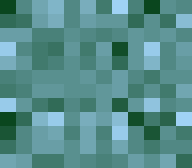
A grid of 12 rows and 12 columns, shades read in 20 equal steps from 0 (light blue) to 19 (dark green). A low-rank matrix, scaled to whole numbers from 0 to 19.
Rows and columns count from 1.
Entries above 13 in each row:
2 2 0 1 1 0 0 2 4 2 0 1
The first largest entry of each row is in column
1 1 3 8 8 10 1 8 1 1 1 12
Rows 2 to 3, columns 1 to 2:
14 13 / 7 7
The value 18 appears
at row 4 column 8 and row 9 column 9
